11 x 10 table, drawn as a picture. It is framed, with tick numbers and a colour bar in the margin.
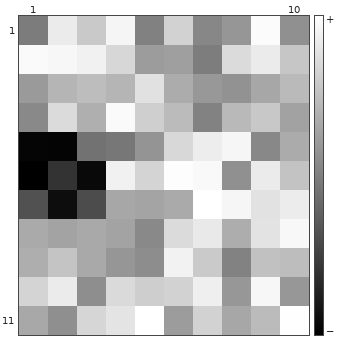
Stripes: none. Odd patch: lower, in the middle left. Ninth with the lowest average: middle left. Odd rows or columns: none. Average level on the scale: 70%.
